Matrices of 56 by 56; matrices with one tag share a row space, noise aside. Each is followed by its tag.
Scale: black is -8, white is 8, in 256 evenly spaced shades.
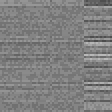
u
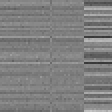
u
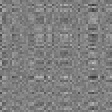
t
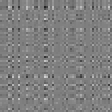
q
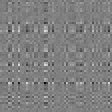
q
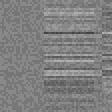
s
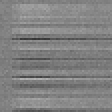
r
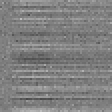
r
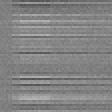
r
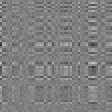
t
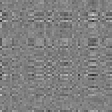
t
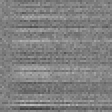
r
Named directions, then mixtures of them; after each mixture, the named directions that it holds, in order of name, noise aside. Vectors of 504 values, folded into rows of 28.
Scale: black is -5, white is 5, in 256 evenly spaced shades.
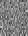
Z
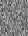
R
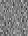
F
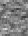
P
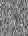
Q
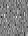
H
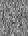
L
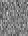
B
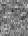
P, Q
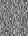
F, R, Z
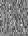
Q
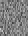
F, L, Z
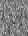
L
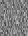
F, H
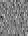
B, F, H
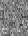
L, P, Q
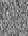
B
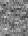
P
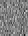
F, H, Z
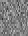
B, F, L
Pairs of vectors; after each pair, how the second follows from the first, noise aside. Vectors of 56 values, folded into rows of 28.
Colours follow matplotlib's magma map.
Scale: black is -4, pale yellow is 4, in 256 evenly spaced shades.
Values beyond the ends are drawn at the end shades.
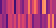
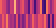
negated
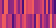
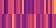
negated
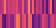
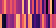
scaled up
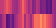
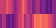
copied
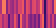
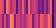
wrapped around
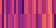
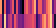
scaled up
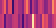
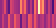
shuffled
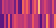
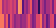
negated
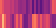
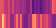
copied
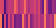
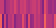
shrunk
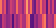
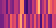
wrapped around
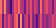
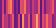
negated
